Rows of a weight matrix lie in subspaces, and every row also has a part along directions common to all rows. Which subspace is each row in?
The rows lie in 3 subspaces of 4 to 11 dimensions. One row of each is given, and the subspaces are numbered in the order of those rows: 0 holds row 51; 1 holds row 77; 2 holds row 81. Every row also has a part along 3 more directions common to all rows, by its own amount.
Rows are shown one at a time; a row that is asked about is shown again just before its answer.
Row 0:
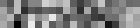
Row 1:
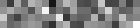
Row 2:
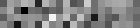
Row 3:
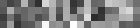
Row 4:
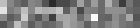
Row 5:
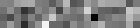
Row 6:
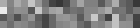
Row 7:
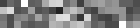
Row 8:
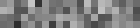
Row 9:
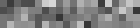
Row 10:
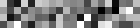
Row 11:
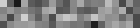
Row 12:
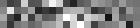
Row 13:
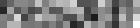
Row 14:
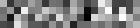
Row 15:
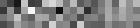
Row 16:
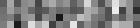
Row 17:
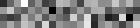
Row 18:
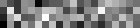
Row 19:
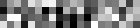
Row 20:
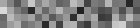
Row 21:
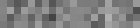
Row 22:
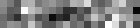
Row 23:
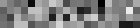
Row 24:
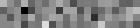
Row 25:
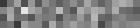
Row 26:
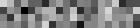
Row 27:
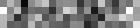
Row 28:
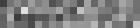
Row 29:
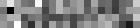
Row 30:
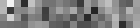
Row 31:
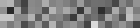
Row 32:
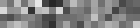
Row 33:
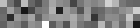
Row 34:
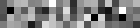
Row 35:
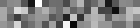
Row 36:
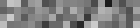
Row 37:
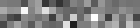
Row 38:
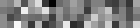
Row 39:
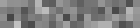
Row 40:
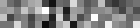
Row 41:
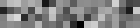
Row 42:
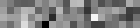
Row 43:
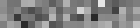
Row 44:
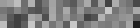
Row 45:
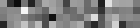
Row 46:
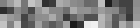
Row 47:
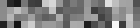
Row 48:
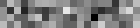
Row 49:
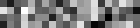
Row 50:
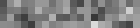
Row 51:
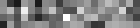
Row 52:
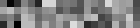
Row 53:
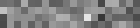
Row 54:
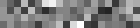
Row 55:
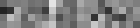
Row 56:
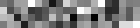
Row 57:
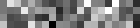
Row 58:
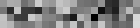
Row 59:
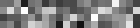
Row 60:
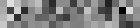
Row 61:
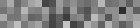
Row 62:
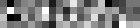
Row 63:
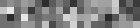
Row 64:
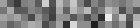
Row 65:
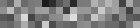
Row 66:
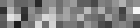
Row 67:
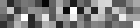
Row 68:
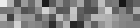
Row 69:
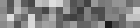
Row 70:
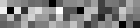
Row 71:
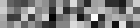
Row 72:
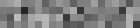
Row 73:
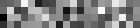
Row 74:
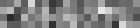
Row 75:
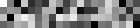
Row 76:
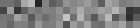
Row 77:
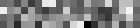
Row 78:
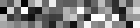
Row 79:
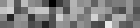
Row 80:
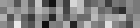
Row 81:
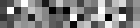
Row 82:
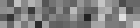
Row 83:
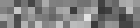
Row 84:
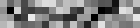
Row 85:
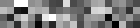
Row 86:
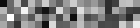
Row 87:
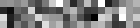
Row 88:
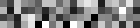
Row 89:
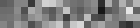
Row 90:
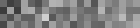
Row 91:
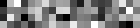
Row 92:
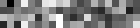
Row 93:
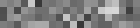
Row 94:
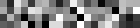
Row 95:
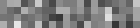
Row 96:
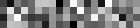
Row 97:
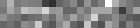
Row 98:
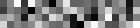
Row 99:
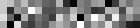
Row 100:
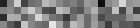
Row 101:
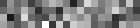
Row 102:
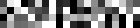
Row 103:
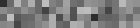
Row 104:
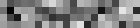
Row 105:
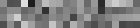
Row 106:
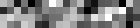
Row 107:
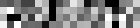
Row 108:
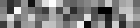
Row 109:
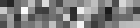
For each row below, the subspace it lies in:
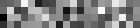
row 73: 2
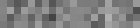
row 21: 1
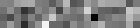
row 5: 0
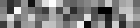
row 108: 1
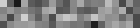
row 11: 0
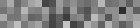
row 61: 2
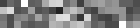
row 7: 2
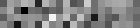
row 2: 1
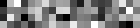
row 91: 0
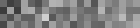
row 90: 2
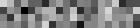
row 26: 0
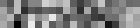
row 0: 1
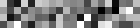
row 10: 0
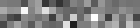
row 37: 1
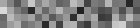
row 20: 2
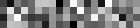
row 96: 2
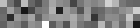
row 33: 0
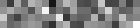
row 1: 1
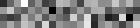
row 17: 2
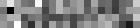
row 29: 1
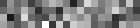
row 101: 2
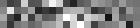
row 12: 2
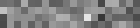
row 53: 2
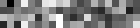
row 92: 1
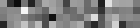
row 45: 1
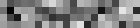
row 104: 2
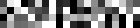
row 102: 1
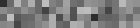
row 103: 0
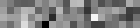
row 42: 0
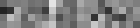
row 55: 1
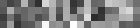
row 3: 0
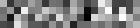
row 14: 2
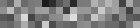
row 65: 2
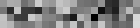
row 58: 2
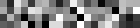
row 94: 2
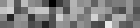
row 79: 1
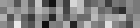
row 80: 1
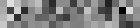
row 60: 2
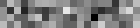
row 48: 1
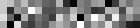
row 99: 2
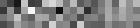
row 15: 2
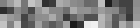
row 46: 1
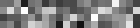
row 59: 1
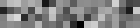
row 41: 1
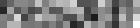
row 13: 2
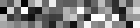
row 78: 2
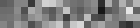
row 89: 0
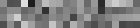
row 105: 1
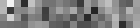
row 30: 1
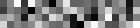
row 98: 1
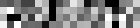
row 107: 1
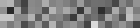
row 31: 2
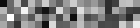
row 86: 0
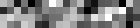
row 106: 0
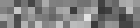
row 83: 2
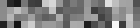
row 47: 1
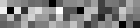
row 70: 2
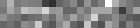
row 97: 2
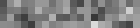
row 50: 0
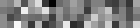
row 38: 1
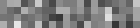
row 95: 1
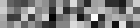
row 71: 1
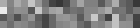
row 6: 2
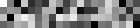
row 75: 0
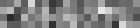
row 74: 1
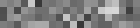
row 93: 1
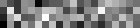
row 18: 2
